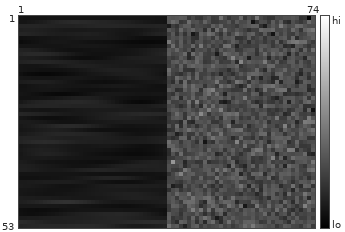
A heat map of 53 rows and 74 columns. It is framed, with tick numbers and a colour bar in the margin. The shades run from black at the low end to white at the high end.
It is made of 1 by 2 panels. Panel 1,1: very low, streaked across, faint in contrast. Panel 1,2: low, fine-grained.
